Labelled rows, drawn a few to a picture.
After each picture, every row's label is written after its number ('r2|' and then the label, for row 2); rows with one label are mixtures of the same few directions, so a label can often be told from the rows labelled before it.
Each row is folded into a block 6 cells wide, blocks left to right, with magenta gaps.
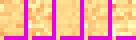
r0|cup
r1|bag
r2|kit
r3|bag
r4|cup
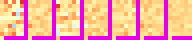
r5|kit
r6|bag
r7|cup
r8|bag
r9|kit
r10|bag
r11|cup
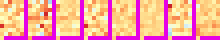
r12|bag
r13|kit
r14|cup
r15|bag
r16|bag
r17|bag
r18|cup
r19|cup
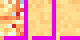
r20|kit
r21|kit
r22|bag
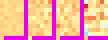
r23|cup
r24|kit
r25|bag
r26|cup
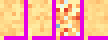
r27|kit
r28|cup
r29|bag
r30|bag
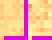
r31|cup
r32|cup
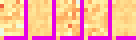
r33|cup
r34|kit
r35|kit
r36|bag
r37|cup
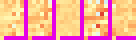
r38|kit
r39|kit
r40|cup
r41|kit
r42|cup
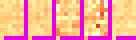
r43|kit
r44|kit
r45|cup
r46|kit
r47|cup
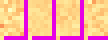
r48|bag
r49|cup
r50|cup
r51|bag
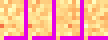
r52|bag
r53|bag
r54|kit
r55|bag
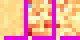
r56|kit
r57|cup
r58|bag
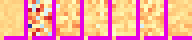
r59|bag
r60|bag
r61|cup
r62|kit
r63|cup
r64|bag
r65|cup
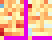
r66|cup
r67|cup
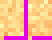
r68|bag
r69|cup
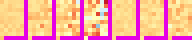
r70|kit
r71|kit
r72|kit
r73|kit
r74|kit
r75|kit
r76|bag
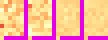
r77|bag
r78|cup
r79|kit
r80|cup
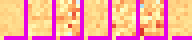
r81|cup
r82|cup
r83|kit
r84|kit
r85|bag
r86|cup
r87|bag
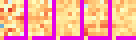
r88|bag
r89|kit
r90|kit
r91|cup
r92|bag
